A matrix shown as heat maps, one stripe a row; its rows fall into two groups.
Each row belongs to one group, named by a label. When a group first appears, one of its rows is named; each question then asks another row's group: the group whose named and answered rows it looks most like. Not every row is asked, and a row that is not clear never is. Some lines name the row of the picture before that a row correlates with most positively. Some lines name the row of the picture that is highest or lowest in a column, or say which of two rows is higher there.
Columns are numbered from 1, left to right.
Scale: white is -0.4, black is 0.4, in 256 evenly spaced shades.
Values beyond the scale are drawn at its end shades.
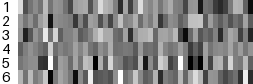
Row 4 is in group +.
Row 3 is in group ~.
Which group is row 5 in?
+
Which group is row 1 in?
~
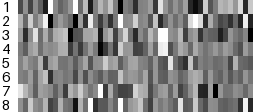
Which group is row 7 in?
~
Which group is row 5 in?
~
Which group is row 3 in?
~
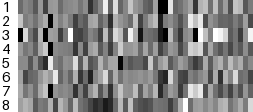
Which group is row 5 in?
+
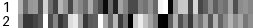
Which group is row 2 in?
~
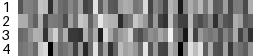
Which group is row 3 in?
~
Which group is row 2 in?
~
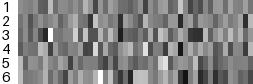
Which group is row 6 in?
~
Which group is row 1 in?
+
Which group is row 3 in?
+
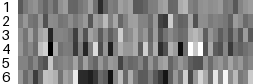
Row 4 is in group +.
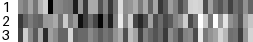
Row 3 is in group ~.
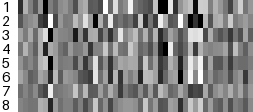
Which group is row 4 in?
~
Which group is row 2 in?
+
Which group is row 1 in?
~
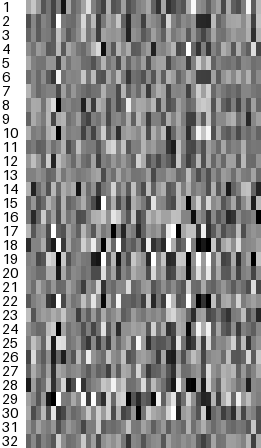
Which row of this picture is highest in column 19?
19
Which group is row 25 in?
~
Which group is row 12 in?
~
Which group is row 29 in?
+
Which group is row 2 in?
+
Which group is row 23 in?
~
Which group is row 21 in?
+
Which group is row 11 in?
~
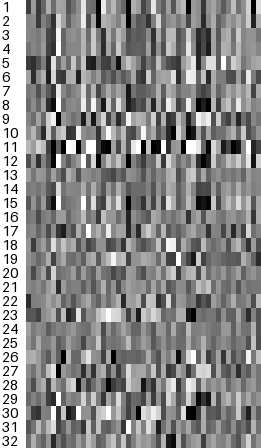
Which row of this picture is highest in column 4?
10
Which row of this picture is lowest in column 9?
11
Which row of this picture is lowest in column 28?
11
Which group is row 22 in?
+
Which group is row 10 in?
~
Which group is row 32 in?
~
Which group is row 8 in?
+
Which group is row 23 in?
~
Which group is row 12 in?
+
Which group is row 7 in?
+
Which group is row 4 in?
+
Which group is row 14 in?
+
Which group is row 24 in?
+
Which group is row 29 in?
+
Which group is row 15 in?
+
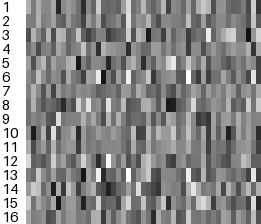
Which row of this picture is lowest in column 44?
12
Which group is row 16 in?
+
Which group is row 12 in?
~
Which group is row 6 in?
+
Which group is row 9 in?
+
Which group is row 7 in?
~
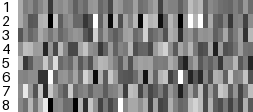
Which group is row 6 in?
+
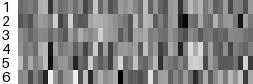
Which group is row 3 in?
~
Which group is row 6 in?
+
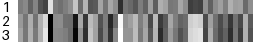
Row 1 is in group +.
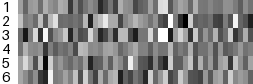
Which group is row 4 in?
~
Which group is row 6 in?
+
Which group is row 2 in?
~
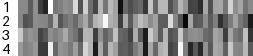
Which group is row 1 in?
+
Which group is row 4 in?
+
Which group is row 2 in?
~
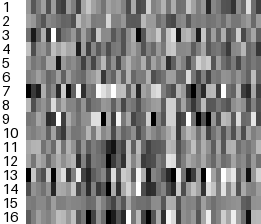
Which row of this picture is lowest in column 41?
13
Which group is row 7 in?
~
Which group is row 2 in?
~
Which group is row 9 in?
+
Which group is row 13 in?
~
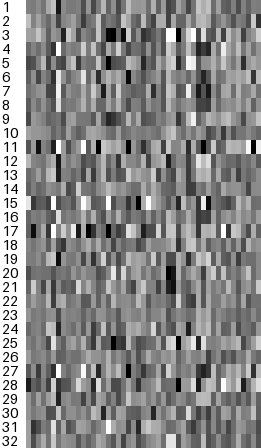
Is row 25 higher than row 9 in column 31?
Yes
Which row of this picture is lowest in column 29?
3
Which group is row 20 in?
~
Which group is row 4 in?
+
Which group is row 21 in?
~
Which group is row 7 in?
+
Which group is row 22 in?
~
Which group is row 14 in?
~
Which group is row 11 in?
+
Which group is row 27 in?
+
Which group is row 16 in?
+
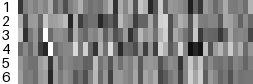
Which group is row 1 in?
+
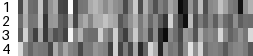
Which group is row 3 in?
~
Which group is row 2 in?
~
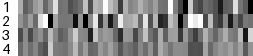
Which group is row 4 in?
+
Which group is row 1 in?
~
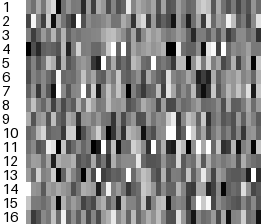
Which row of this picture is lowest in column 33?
10
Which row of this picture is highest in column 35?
6
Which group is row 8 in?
~
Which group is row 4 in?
~
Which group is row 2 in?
~
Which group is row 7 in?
+
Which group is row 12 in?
~
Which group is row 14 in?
~
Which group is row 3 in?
~
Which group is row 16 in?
~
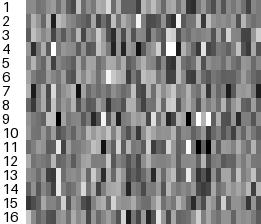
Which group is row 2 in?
~
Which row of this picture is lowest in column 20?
16
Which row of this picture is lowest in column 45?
14
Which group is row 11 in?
+
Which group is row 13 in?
+
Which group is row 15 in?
~
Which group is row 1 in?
~
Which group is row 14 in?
+
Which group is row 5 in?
~
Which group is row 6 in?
~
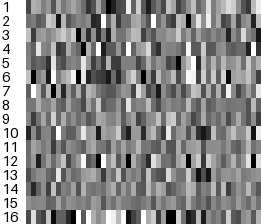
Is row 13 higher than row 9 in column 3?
No
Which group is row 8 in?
+
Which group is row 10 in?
+
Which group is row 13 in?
+
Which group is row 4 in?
+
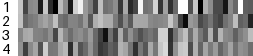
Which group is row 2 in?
~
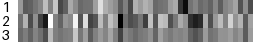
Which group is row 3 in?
+
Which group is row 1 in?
~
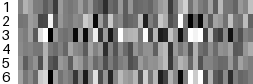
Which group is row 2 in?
+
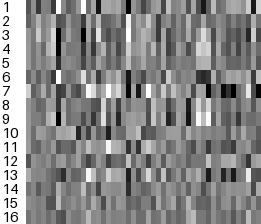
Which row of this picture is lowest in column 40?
12
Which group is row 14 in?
+
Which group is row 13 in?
~
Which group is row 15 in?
+
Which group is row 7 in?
~
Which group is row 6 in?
+
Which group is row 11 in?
~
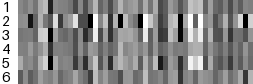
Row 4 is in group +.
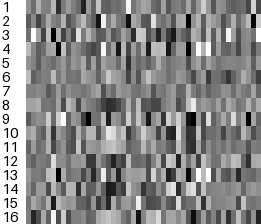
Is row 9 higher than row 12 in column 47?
Yes
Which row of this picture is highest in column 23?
16
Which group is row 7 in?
+
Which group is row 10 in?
~
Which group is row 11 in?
~
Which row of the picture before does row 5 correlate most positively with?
2
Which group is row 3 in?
~
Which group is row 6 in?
~
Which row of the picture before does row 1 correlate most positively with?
4
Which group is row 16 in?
~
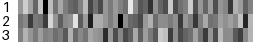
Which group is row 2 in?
+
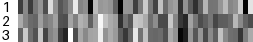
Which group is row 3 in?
~
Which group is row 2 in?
~
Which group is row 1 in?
+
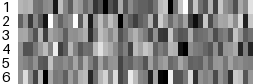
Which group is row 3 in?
~
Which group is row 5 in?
+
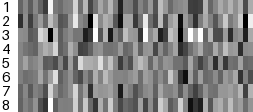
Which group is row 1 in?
+
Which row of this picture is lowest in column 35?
3
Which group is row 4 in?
~
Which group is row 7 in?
+
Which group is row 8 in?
+
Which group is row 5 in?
~
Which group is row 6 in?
~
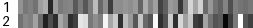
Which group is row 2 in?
~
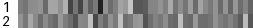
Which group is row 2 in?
+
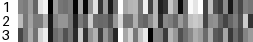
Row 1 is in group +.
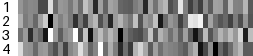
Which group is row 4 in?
~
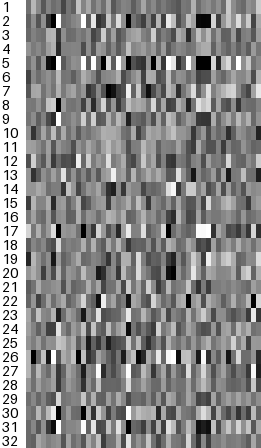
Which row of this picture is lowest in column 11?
12
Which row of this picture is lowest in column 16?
22
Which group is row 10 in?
~
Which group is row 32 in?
+
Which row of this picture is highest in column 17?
7
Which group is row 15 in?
~
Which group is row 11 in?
~
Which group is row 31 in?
+
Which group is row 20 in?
~
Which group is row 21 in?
+
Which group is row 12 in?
~
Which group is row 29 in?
+
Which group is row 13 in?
~
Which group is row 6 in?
+
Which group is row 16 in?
~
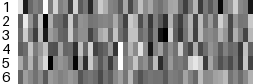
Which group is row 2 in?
~
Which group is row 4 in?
+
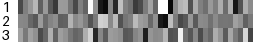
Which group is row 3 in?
+
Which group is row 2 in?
~
